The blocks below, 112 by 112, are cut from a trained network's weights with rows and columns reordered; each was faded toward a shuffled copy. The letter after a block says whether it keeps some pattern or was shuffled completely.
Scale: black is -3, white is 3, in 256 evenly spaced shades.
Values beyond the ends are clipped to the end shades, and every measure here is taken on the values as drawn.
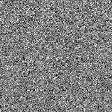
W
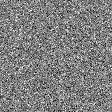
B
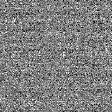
W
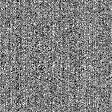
W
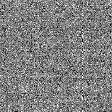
W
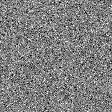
B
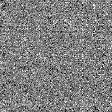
W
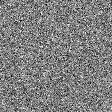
B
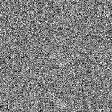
W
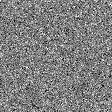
B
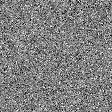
B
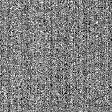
W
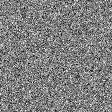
B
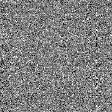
W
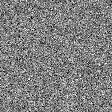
B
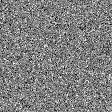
B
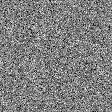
B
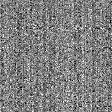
W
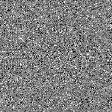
W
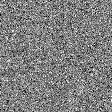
B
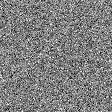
B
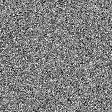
B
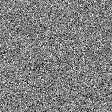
B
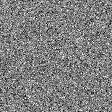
B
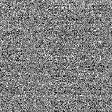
W
